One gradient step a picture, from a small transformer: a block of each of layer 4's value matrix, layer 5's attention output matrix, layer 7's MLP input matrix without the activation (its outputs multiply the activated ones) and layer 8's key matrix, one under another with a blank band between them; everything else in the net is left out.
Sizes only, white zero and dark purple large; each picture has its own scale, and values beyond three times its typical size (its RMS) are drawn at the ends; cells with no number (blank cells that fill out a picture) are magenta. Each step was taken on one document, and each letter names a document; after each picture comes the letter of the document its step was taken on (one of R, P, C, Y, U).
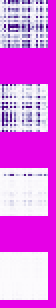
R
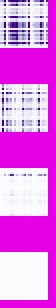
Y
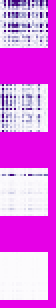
R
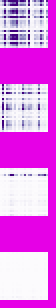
Y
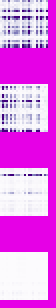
R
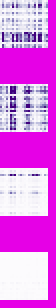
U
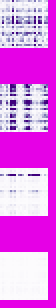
U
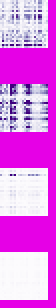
U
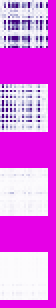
R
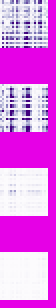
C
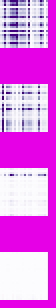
Y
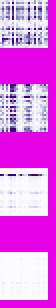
U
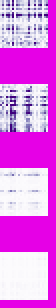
U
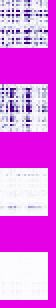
C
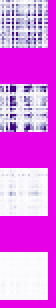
U
